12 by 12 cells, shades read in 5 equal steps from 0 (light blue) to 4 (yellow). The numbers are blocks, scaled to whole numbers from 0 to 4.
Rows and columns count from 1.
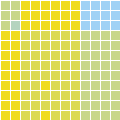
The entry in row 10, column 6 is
3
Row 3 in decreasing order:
4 4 4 4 4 4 2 1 0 0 0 0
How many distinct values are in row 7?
3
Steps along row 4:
same down same same same same same down same same same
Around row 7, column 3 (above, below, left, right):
3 3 4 3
